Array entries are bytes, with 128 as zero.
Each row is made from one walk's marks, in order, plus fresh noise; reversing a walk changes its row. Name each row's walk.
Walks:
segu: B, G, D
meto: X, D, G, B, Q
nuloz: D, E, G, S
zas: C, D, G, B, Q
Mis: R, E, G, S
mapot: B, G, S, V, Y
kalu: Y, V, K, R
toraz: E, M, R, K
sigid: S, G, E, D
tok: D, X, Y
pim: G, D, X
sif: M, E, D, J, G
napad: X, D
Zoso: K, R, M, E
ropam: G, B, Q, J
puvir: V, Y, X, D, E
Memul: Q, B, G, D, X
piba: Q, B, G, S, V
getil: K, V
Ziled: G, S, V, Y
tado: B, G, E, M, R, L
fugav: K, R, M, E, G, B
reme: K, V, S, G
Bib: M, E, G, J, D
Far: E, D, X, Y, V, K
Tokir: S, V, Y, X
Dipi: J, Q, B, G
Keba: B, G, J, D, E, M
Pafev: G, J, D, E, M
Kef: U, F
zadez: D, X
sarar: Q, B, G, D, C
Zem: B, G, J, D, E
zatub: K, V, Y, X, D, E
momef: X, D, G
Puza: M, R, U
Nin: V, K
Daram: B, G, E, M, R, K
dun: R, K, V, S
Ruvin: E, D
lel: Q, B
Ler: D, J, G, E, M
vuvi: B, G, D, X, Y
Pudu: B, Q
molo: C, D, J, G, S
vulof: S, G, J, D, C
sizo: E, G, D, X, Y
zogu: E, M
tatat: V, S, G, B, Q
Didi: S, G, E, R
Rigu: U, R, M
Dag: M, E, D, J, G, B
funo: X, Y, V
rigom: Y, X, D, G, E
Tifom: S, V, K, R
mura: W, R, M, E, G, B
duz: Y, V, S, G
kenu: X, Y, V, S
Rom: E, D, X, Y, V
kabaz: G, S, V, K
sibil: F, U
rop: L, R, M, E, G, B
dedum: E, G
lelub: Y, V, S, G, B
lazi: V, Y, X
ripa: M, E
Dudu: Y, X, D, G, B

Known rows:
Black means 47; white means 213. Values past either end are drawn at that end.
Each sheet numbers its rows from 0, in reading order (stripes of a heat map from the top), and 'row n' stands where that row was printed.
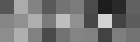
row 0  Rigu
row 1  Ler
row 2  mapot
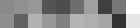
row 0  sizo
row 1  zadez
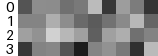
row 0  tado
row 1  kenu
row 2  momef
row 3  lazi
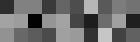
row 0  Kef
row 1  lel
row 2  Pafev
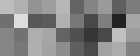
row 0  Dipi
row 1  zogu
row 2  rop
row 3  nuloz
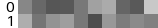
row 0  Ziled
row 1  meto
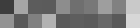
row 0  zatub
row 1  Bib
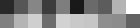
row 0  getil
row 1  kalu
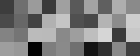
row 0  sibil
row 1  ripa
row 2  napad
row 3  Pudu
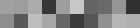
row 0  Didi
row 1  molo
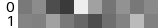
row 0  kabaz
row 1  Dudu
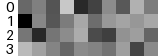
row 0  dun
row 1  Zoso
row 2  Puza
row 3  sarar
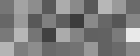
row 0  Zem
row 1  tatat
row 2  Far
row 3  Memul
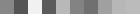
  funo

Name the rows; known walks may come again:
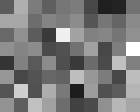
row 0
Rigu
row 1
segu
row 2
kabaz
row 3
sizo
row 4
fugav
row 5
pim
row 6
reme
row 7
molo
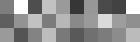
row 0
dedum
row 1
rigom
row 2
zas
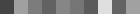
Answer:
puvir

